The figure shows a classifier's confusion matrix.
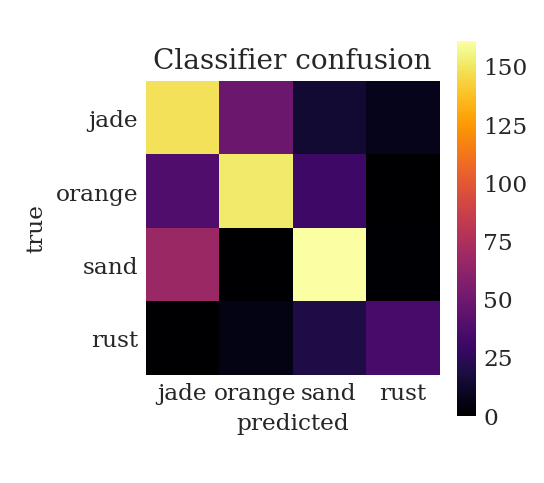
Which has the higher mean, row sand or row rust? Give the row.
sand
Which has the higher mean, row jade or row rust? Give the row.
jade
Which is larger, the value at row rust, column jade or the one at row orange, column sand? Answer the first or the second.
the second
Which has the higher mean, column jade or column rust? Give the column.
jade
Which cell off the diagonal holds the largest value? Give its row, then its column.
sand, jade
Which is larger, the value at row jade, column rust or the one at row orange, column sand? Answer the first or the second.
the second
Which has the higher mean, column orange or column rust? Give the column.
orange
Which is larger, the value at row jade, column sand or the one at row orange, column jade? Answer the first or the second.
the second
